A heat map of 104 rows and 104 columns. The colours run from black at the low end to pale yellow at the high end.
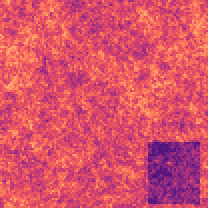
Ninth with the lowest average: bottom right. Stripes: none. Mirror symmetry: none. Average level on the scale: 60%. Grain: blotchy. Odd patch: lower, in the bottom right.
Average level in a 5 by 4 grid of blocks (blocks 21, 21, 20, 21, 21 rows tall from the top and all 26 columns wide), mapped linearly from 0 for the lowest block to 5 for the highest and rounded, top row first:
5445 / 5445 / 4454 / 4431 / 4430
